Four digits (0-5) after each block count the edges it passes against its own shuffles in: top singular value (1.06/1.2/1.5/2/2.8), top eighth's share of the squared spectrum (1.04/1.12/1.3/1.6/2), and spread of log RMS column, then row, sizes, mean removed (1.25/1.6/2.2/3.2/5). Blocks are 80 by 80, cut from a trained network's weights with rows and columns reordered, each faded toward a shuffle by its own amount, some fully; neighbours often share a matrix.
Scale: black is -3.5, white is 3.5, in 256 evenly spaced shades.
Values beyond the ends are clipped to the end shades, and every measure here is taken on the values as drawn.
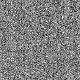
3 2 1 1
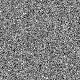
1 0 0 0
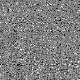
3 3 0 3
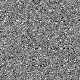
3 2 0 1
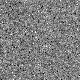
1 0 0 0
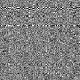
4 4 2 3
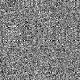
3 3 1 2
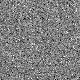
0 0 0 0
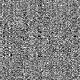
3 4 0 2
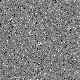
0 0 0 0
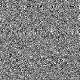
3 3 1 2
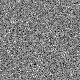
1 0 0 0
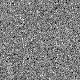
2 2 0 1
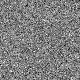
0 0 0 0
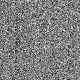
2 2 0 0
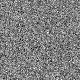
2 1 0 0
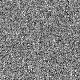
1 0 0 0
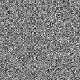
4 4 2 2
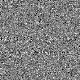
3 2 1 1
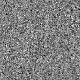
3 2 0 1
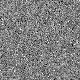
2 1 0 0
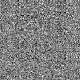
3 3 0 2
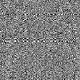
4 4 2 2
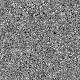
2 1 0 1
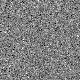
1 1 0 0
